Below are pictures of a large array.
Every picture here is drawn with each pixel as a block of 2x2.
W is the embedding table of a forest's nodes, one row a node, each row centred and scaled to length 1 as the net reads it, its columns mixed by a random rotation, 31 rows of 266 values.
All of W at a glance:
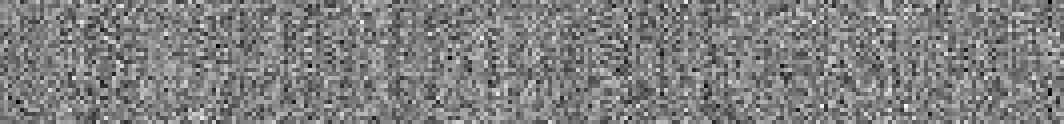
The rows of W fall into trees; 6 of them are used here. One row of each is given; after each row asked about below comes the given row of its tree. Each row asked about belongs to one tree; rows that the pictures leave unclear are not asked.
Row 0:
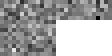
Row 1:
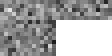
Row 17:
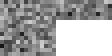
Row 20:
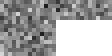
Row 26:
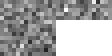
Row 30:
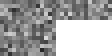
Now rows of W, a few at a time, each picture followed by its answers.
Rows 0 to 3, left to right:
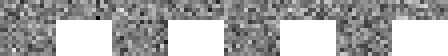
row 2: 26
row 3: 20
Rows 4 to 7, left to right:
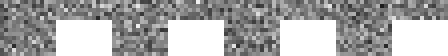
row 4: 0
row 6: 0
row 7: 20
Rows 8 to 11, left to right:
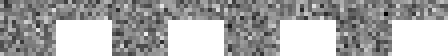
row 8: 17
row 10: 20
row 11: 30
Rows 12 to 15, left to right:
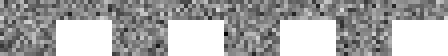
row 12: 17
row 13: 0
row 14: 17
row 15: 30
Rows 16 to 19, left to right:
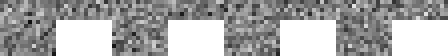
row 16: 1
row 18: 1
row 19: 26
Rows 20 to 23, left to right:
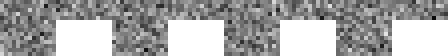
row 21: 20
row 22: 0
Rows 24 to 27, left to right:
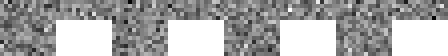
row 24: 20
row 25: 30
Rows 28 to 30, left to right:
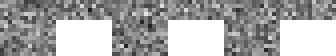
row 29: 0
